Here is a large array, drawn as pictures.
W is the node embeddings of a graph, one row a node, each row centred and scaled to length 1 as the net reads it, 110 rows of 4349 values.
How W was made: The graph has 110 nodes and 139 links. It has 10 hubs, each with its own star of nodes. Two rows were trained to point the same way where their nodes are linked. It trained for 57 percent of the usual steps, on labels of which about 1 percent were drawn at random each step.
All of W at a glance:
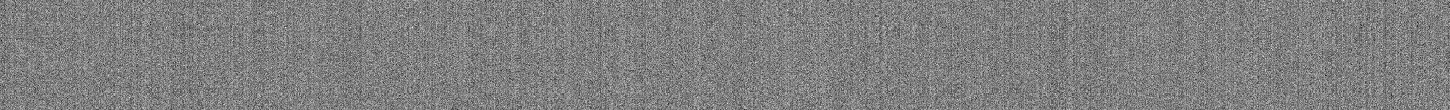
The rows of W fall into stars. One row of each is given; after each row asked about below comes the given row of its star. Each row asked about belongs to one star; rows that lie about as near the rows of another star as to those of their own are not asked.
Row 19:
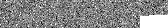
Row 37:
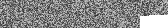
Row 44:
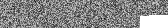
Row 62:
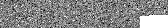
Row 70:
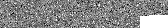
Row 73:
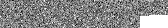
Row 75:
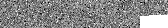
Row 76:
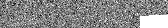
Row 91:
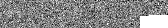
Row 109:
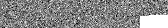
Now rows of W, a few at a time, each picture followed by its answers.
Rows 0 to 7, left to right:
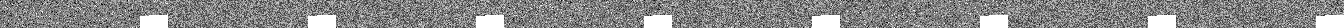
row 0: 76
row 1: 70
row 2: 73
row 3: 91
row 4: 91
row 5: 19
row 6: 91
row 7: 44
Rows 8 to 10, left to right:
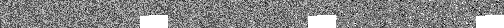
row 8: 70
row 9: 73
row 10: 73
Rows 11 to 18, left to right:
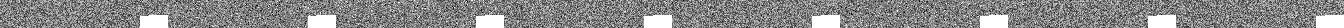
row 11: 91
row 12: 44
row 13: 91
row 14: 70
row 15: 109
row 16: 109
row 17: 19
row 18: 76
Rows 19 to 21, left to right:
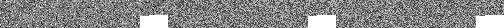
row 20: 76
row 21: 44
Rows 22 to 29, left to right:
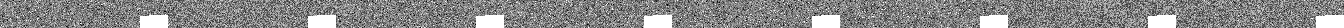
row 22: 44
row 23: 109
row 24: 44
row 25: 44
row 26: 62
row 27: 75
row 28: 75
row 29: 62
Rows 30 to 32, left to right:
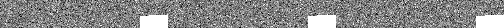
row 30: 91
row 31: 70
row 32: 109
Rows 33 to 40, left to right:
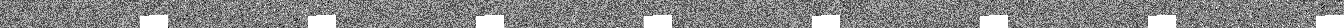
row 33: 19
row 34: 62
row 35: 91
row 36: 44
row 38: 62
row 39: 76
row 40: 19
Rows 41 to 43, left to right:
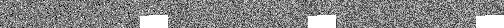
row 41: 70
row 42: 37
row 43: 70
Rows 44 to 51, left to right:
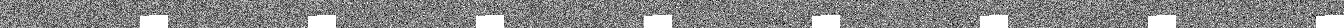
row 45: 75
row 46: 70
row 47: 44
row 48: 76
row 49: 73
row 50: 91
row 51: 109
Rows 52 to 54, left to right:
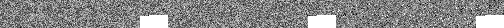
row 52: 19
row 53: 91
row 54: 73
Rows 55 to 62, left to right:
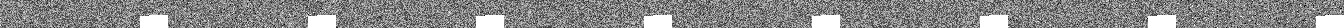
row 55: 73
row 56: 37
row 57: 75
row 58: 73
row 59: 76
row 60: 73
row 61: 37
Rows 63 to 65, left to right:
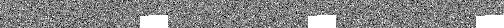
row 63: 91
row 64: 70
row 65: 76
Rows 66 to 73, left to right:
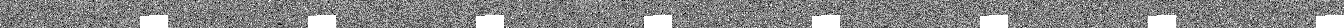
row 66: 75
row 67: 62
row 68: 91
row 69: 75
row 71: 37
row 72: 109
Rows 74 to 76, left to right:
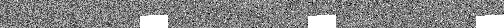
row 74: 62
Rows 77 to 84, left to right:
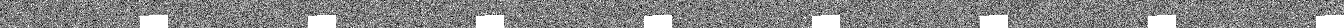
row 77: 19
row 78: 37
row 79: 109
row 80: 44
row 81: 76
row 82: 19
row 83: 19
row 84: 91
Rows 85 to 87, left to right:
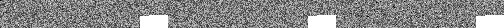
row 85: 62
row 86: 109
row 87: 62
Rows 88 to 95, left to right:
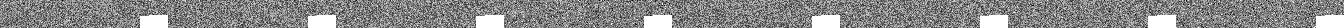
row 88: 75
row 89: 75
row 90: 91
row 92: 62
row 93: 70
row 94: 37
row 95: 76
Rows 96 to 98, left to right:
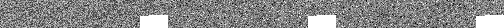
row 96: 44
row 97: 76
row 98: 62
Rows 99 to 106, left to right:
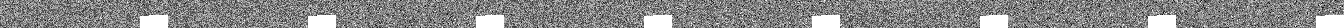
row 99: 37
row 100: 109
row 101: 73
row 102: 109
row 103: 73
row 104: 62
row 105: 109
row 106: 19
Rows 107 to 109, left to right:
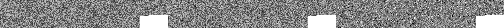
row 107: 44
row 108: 44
